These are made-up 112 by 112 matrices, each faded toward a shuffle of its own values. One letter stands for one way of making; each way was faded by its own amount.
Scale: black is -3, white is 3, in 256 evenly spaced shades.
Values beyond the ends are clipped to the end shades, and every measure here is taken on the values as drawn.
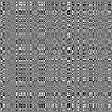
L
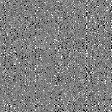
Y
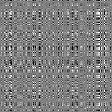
L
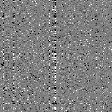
Y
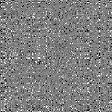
Y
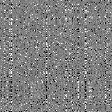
Y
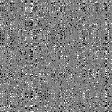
Y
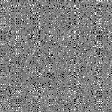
Y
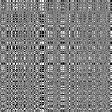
L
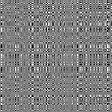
L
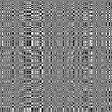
L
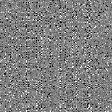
Y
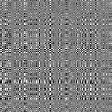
L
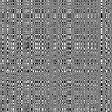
L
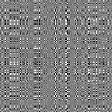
L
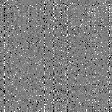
Y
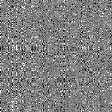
Y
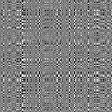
L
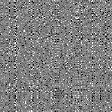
Y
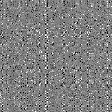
Y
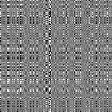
L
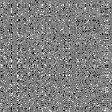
Y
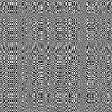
L
